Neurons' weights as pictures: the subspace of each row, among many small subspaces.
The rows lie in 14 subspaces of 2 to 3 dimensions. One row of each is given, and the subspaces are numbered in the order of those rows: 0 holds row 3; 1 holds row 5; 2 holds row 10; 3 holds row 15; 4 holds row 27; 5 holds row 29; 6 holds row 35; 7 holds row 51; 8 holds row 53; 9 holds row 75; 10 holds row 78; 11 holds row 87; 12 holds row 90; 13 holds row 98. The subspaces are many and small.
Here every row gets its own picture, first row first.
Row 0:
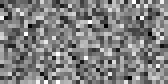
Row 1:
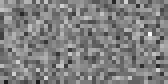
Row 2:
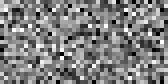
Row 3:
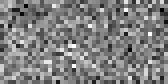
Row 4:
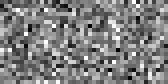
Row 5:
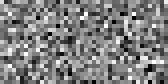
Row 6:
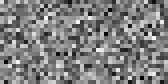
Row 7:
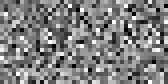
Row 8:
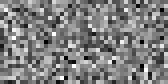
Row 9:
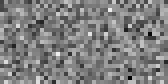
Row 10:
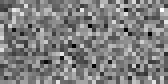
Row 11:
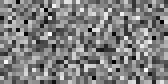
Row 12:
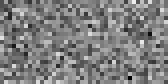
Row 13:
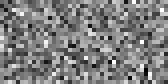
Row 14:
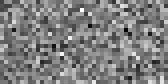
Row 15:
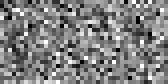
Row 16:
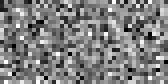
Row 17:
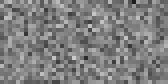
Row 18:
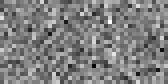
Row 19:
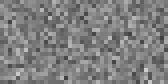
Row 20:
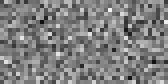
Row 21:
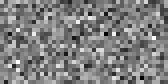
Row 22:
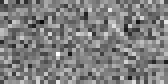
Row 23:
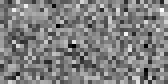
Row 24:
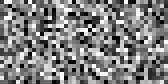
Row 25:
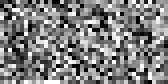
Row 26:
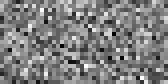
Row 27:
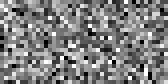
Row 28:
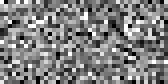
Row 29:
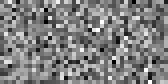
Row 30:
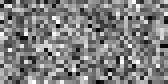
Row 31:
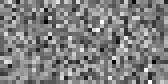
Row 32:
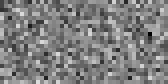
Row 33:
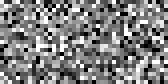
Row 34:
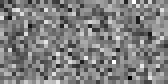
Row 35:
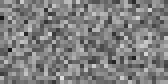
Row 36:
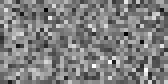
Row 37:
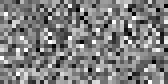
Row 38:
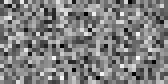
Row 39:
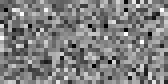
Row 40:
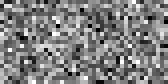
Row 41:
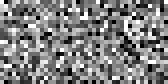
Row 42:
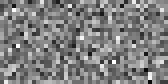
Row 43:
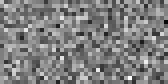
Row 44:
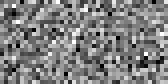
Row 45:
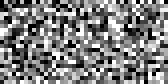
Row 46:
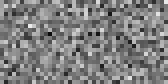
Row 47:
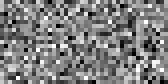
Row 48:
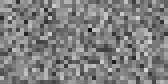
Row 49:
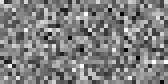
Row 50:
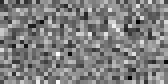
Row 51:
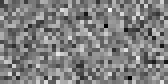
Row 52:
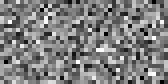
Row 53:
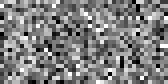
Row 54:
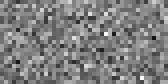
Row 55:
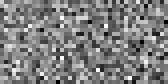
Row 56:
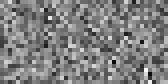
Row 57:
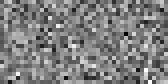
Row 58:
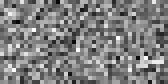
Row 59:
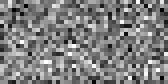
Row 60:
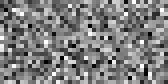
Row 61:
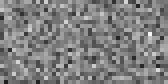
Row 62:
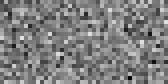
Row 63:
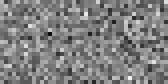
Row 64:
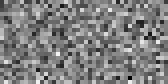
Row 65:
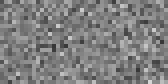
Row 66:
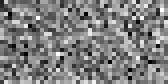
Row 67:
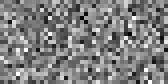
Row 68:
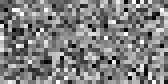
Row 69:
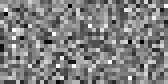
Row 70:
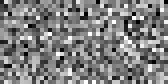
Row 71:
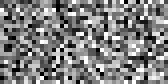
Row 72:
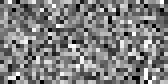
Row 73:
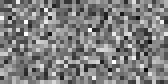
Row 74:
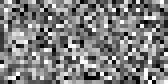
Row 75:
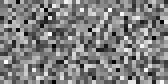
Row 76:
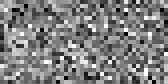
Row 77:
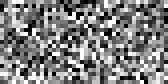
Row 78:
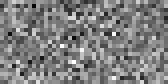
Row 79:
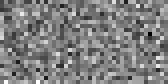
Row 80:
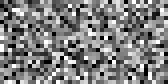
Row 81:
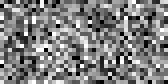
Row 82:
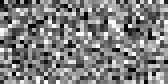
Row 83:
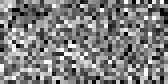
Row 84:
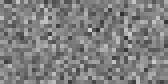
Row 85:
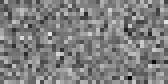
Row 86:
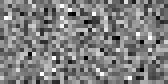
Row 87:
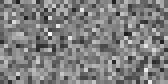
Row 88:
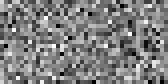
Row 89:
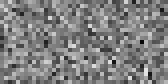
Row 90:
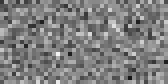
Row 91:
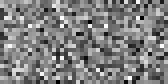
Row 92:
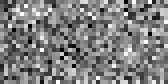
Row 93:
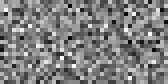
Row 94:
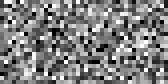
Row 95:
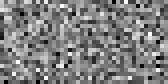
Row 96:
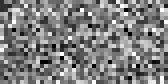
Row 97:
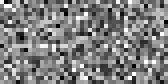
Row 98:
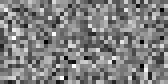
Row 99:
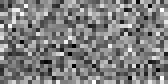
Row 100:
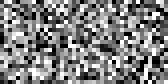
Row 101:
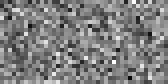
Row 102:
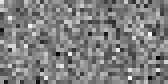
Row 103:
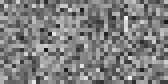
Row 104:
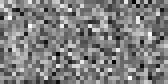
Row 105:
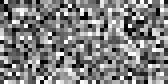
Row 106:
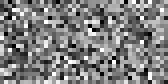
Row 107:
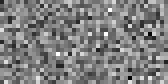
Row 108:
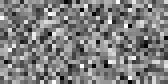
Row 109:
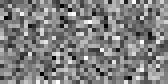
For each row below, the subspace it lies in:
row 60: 4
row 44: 1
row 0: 7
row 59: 0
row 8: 13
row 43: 8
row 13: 4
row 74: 2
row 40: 8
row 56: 4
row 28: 12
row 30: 8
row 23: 0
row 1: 6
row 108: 6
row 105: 5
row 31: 5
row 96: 2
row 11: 9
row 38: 8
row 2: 11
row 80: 4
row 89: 4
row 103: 7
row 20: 3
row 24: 7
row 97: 8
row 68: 11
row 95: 6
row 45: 12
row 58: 1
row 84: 3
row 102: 10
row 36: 11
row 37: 13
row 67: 13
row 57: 2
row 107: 10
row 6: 10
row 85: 5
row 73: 9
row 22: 12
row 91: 8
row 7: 13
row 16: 9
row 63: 1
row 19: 13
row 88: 0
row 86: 7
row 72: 0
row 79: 6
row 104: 3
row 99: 0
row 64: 6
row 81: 7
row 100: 11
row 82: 12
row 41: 1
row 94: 6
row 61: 6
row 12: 5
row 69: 13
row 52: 10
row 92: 0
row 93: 4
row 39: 11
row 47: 0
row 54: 10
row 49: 7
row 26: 10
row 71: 8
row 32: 9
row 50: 12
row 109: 7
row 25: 3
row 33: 11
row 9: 9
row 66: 1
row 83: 0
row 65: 2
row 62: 5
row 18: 6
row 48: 9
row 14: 2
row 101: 3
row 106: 5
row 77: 10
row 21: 10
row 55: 8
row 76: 2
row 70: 1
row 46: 1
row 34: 3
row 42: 1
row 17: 7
